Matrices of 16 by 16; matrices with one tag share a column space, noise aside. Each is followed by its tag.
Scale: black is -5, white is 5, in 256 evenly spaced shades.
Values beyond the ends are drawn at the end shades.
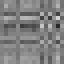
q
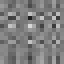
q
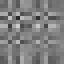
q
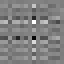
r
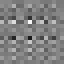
r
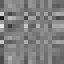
q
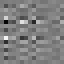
r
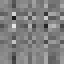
q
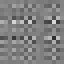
r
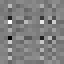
r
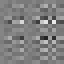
r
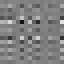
r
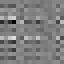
r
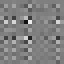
r
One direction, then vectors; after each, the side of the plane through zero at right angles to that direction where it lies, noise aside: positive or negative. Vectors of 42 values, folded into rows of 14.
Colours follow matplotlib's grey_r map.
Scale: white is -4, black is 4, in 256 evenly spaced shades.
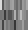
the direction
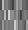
negative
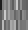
negative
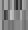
positive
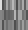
positive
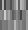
negative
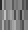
negative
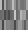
positive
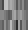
positive
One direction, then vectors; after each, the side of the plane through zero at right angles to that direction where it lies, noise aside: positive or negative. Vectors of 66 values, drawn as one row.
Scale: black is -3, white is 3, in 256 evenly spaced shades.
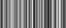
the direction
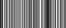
positive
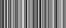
positive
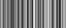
negative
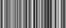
positive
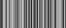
positive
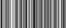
positive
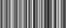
positive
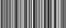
positive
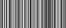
positive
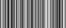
negative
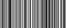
positive
